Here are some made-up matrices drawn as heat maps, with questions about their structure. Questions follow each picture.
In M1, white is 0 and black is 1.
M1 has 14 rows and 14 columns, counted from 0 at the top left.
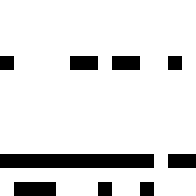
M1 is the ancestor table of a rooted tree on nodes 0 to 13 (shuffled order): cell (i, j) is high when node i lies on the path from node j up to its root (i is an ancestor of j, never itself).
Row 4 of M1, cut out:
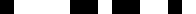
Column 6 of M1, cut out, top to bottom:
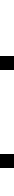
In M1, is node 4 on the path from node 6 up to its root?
yes
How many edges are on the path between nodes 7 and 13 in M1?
1
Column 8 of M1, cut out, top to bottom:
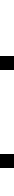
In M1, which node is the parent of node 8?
4
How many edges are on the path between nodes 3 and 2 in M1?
2
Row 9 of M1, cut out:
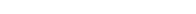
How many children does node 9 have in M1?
0
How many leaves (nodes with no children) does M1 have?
11
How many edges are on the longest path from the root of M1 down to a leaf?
2
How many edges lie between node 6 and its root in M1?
2
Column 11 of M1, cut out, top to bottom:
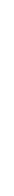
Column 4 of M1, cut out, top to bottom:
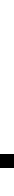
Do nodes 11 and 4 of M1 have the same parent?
no
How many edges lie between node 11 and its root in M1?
0
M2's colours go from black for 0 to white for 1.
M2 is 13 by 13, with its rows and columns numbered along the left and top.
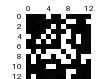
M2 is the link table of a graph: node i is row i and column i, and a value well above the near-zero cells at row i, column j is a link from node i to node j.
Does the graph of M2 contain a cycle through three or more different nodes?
yes
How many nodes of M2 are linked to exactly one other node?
0
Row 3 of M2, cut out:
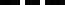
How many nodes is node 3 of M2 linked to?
2
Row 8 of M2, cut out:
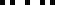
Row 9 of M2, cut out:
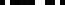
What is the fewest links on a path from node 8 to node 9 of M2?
1
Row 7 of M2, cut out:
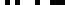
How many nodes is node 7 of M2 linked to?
7
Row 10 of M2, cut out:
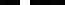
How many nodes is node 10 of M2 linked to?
2
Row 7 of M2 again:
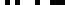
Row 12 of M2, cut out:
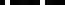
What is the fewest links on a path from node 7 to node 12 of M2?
2
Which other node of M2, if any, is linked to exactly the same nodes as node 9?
none
